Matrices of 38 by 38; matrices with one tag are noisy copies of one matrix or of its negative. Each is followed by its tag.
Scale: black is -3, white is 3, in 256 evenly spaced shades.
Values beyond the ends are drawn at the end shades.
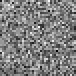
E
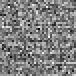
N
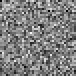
E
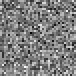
E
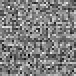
N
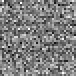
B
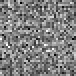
B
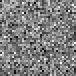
E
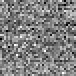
B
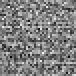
N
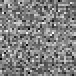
B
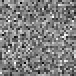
B
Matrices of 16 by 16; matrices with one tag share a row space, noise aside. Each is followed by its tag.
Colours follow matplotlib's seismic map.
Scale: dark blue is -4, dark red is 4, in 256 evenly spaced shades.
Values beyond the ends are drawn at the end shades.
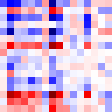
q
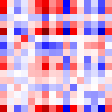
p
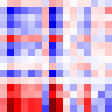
q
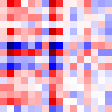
q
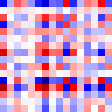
p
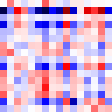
p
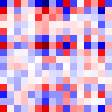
p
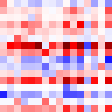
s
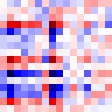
q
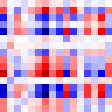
p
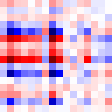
q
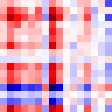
q
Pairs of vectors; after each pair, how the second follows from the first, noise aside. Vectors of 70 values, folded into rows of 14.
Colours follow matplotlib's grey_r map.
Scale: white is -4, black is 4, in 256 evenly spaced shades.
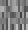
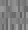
shrunk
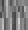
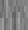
shrunk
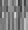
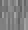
shrunk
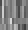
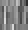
wrapped around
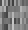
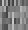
copied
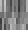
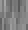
shrunk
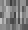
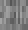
shrunk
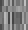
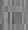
shrunk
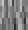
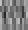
wrapped around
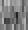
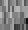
wrapped around
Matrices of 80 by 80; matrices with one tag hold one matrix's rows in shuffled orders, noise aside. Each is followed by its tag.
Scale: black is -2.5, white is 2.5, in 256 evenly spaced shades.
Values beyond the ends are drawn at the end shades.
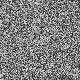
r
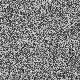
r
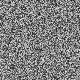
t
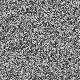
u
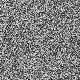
r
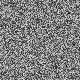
t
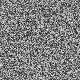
u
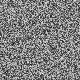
u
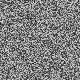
u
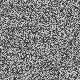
u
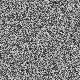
u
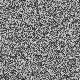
t
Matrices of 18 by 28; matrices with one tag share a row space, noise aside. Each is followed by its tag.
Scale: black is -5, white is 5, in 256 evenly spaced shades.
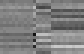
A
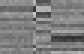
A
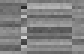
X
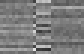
A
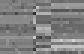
A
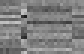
X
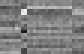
X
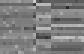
A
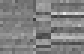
A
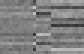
A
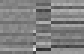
A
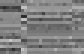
X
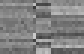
A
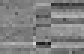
A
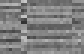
X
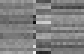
A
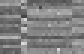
X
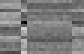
X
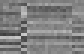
X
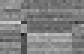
X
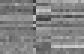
A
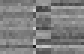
A
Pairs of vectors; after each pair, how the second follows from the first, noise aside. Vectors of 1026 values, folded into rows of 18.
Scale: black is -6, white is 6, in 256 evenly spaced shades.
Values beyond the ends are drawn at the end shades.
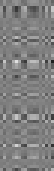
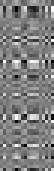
scaled up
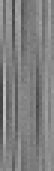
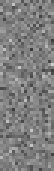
shuffled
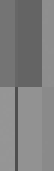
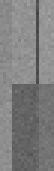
reversed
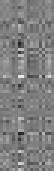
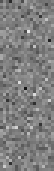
shuffled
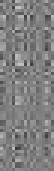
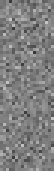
shuffled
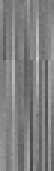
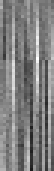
scaled up
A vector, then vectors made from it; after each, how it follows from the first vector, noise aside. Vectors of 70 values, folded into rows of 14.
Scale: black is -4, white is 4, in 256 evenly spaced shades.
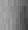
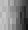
scaled up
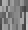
sign-scrambled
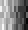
scaled up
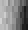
scaled up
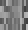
sign-scrambled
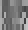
sign-scrambled
